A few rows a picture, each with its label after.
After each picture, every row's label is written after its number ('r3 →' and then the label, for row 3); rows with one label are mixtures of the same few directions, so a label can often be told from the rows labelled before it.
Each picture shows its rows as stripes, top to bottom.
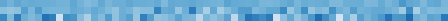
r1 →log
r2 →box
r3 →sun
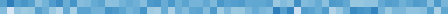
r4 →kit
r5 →kit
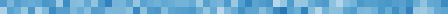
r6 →sun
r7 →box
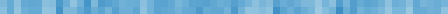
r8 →sun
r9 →sun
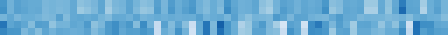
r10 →log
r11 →log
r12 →sun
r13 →box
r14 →box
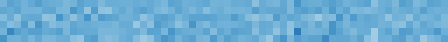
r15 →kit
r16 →sun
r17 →sun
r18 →box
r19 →kit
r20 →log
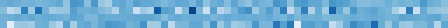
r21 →sun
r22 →box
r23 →log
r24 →kit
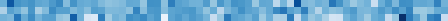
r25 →kit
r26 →box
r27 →log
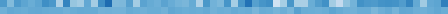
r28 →sun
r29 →kit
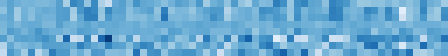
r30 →sun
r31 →log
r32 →log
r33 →sun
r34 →kit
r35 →sun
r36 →log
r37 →box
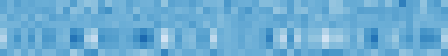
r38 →log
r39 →sun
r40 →box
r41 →box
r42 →log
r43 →log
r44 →log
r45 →log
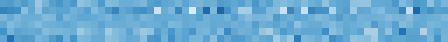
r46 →kit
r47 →box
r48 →sun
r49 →kit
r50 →log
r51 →kit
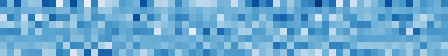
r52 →sun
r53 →sun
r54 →box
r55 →kit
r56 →box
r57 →sun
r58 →sun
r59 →sun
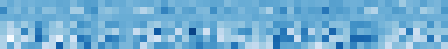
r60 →log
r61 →log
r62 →sun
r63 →kit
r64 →box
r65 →kit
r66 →sun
